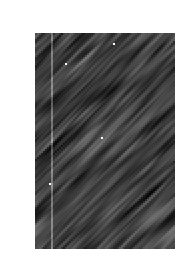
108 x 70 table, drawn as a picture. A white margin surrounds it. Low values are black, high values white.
Grain: diagonal, up to the right. Odd lines: column 9. Lone odd cells: 4, each higher than its neighbours. Mirror symmetry: none. Slope: none.
